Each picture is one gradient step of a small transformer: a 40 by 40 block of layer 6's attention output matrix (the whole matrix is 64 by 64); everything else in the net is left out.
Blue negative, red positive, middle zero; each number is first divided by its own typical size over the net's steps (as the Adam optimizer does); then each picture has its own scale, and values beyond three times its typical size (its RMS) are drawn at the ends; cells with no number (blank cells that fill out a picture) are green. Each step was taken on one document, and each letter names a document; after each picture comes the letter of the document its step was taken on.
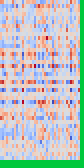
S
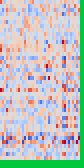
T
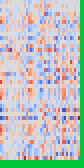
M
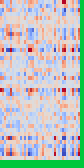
T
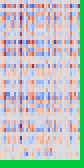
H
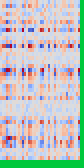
T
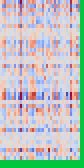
H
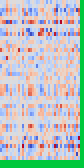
T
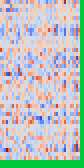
M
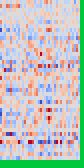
T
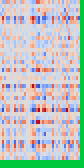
S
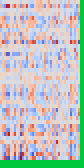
H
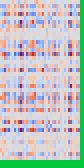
H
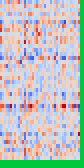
M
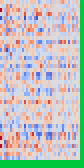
M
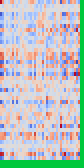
S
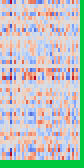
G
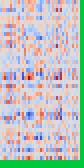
G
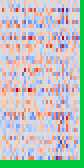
G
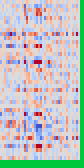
G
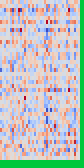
H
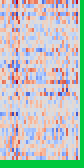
G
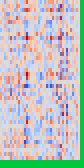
G
